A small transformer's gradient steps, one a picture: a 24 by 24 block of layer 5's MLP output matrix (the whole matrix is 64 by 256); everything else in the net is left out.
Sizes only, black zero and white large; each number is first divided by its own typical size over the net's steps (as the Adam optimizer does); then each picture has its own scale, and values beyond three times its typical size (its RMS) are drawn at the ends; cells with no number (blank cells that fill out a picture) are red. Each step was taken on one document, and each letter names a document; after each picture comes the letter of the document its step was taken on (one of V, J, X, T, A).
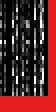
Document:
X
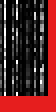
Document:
X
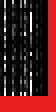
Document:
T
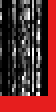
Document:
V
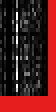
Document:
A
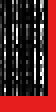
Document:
X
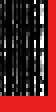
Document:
X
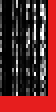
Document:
X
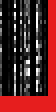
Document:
V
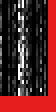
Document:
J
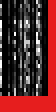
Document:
V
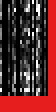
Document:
V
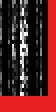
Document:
J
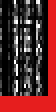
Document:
V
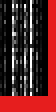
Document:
T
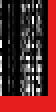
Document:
V
